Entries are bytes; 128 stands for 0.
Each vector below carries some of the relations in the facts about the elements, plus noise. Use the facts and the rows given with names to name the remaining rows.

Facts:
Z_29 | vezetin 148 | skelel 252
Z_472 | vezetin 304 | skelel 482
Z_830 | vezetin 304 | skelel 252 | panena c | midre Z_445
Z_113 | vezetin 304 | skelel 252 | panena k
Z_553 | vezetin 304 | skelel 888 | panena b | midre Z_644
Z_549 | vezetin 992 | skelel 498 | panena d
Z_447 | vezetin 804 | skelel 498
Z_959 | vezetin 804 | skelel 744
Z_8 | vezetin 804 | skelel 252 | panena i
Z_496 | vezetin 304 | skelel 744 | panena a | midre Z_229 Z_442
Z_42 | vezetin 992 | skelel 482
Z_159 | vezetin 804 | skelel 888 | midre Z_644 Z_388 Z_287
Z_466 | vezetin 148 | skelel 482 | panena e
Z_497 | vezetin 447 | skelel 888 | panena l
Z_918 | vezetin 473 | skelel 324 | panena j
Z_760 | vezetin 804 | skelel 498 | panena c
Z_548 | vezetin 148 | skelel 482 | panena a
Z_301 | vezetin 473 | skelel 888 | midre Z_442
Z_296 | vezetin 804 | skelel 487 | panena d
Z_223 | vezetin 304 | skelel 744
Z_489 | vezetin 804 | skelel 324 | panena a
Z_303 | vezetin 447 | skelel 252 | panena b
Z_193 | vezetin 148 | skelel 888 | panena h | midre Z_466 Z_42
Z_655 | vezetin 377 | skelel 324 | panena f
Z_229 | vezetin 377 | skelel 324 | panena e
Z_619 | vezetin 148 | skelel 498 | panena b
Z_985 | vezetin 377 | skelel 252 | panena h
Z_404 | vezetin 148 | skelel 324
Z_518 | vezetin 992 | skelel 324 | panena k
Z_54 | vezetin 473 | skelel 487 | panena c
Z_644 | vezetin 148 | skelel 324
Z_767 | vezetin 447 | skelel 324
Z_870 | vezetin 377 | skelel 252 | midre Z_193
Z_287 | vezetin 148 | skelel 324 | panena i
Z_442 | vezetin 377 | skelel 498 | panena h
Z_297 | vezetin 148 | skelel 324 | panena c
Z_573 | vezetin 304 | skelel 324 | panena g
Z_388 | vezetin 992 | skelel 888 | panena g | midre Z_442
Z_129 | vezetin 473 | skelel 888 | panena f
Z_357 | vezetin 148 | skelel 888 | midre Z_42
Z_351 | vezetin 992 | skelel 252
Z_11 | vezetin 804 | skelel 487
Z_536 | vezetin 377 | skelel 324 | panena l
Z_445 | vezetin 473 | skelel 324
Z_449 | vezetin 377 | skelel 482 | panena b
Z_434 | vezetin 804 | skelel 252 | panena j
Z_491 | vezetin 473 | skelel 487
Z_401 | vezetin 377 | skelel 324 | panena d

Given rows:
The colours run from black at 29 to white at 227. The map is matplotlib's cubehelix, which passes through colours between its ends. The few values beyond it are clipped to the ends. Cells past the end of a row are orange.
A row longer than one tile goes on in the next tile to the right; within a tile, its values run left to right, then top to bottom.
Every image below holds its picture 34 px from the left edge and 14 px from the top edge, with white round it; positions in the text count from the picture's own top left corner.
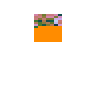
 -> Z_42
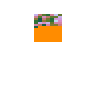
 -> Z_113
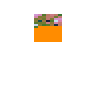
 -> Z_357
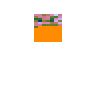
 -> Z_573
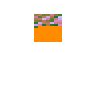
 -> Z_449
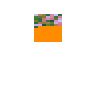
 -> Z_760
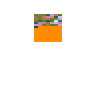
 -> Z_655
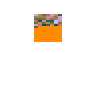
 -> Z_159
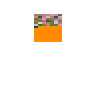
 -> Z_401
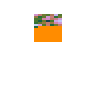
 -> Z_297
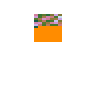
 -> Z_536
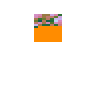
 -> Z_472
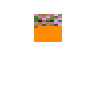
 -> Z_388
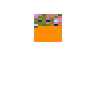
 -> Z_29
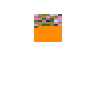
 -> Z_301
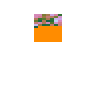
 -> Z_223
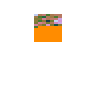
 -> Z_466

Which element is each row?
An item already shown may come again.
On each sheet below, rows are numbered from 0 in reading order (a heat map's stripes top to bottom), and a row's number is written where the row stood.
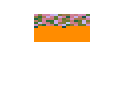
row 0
Z_296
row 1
Z_401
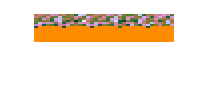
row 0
Z_553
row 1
Z_129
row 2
Z_553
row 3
Z_518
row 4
Z_401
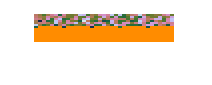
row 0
Z_767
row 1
Z_496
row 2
Z_549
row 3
Z_918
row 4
Z_303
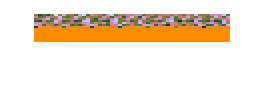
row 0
Z_497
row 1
Z_54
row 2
Z_830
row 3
Z_401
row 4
Z_619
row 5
Z_388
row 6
Z_549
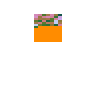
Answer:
Z_870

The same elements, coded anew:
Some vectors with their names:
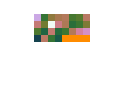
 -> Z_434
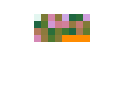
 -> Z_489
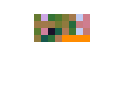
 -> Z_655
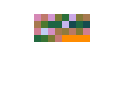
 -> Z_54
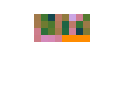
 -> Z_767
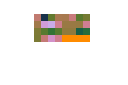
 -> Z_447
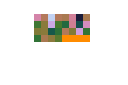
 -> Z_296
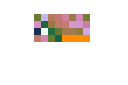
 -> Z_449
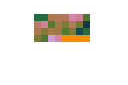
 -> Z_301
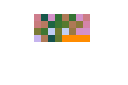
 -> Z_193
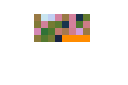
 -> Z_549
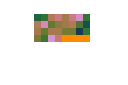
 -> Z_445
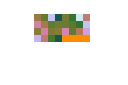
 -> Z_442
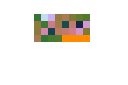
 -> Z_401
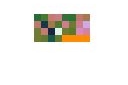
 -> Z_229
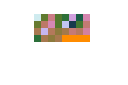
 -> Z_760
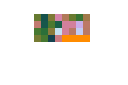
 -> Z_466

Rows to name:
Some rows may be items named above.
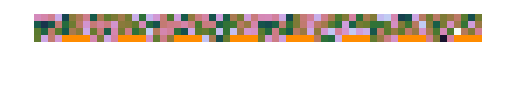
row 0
Z_497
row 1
Z_870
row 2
Z_496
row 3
Z_193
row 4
Z_497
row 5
Z_297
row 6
Z_536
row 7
Z_287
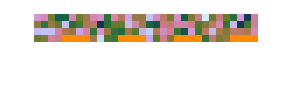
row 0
Z_830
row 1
Z_303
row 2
Z_496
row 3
Z_760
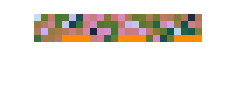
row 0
Z_760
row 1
Z_619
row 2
Z_8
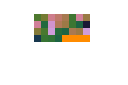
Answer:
Z_918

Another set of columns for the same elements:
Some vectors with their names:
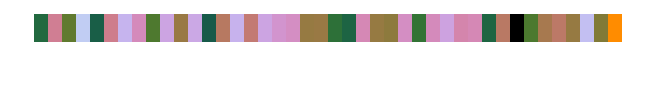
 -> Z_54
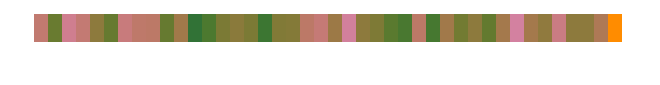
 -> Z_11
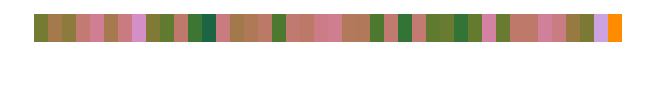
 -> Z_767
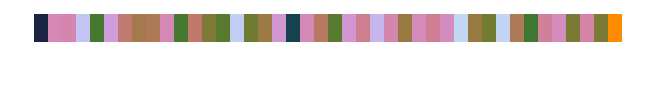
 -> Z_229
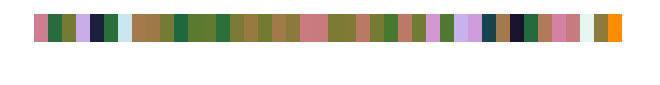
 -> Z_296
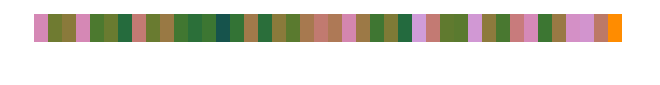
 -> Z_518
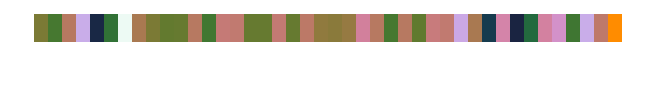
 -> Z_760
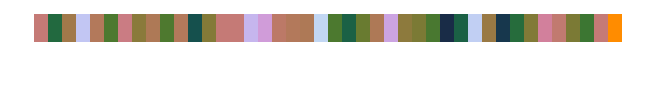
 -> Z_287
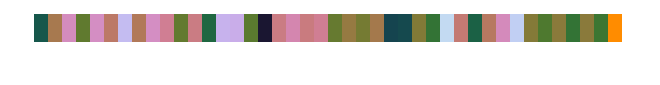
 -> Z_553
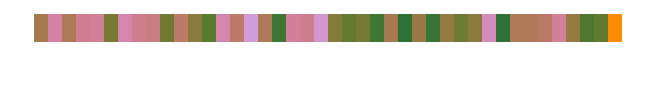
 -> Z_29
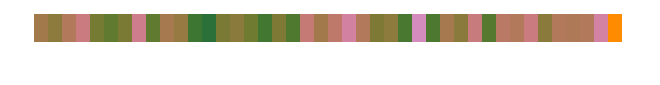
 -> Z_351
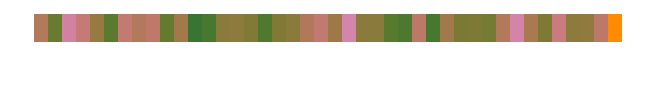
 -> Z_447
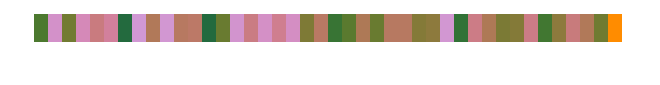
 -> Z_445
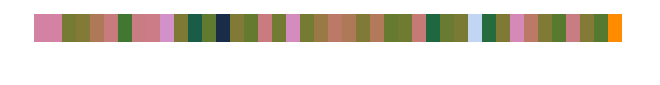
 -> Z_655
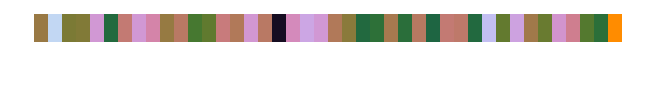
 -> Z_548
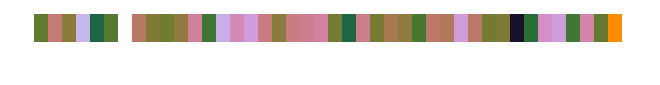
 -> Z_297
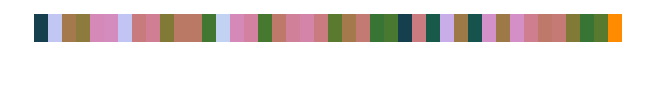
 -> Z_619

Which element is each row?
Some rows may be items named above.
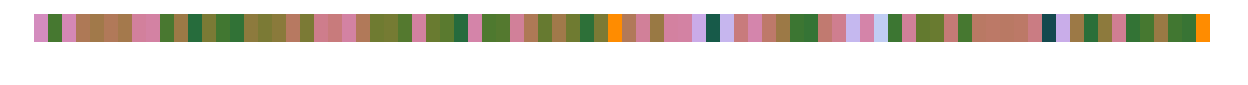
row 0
Z_434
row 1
Z_918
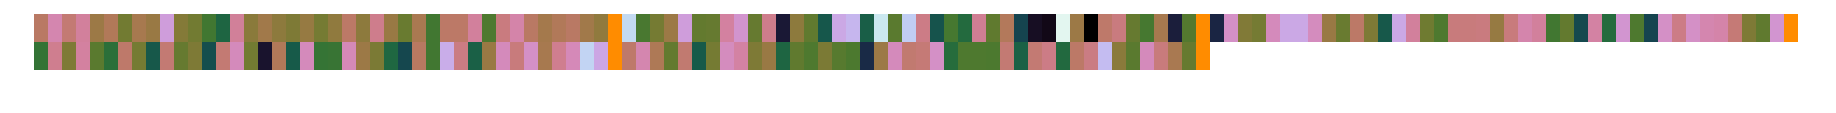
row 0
Z_870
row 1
Z_193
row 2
Z_303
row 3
Z_388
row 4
Z_489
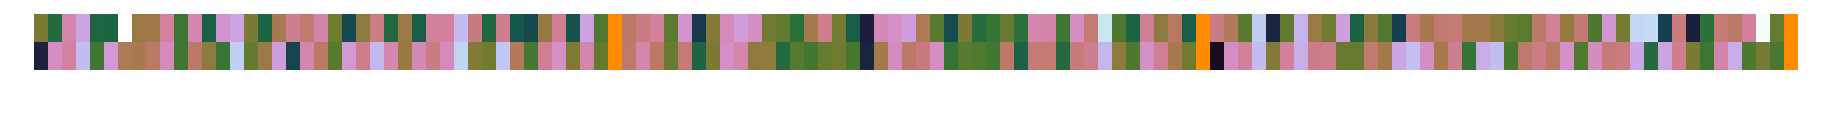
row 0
Z_830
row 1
Z_496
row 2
Z_401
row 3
Z_229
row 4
Z_489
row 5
Z_466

